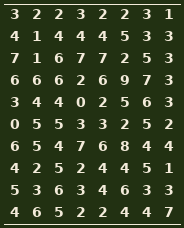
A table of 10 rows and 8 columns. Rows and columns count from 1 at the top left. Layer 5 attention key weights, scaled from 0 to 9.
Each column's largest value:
7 6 6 7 7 9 7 7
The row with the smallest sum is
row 1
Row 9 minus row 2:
1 2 2 -1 0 1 0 0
